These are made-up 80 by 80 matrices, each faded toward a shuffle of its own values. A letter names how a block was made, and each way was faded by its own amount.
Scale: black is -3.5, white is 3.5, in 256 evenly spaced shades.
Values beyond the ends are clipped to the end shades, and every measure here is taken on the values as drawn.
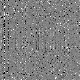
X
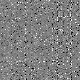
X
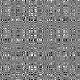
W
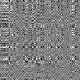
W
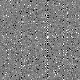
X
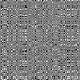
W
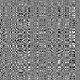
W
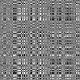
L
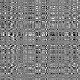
W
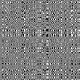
W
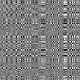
L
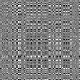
L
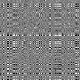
L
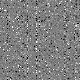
X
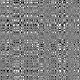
W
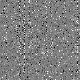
X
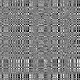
L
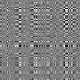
L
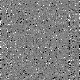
X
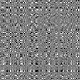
W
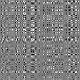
W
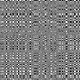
L
